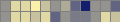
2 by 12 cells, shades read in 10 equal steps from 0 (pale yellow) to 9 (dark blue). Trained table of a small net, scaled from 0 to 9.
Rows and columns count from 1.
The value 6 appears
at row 1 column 8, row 1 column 12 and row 2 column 6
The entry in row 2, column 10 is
4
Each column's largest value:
4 1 1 2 2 6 4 6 9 4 4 6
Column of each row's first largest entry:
9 6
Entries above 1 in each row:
9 8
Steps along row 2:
down same up down up down up same down down up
